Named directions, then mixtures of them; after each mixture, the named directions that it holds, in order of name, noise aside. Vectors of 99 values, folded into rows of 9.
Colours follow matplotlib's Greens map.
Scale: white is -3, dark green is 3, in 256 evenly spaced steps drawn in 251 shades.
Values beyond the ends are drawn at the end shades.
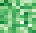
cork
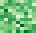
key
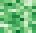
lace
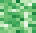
lace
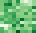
cork, key, lace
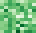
key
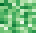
cork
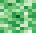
key, lace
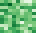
cork, lace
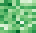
cork, key, lace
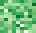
key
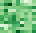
cork, key, lace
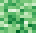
cork, key, lace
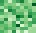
key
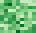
cork, key, lace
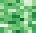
lace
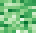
key, lace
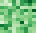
cork, lace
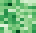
cork, key, lace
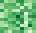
cork, key, lace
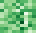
cork, key, lace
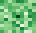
key, lace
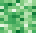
lace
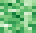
lace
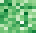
cork, key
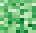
cork, key, lace
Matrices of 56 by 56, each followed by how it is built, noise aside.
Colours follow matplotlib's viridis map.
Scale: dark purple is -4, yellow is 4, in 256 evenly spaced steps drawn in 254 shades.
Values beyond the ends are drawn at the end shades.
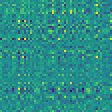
low rank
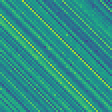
Toeplitz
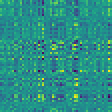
low rank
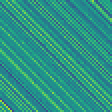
Toeplitz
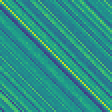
Toeplitz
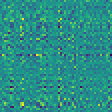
low rank
